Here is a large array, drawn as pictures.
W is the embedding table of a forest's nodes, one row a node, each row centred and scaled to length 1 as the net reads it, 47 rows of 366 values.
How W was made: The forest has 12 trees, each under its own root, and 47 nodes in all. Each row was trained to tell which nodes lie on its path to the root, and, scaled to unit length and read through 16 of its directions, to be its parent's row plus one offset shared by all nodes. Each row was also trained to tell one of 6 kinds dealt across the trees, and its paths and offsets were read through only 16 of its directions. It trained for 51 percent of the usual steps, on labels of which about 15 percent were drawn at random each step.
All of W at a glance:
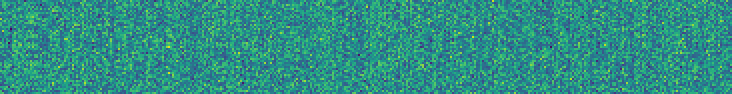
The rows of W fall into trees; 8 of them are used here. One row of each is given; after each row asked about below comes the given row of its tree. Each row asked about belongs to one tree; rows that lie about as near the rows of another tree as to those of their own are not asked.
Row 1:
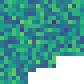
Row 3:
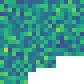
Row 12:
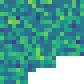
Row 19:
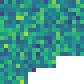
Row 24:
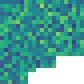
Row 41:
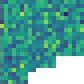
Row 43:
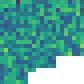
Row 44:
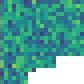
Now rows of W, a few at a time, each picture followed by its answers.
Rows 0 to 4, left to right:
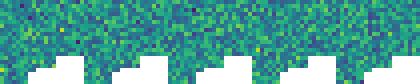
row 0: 12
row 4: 41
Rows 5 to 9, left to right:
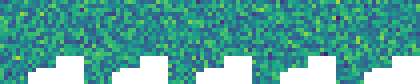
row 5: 24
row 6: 1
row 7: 3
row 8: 3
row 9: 44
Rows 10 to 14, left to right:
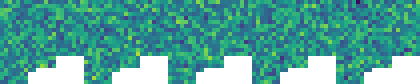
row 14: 12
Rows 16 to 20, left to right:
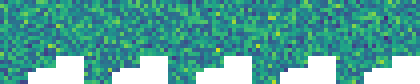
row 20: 19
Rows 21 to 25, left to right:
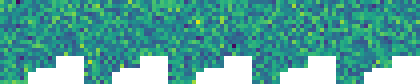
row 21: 3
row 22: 3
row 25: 19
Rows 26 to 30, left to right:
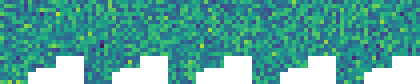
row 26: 12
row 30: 41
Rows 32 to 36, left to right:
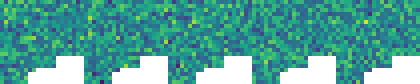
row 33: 41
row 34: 3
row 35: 1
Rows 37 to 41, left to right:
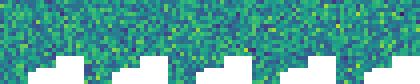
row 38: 44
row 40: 24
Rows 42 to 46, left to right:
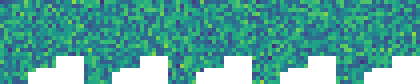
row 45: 12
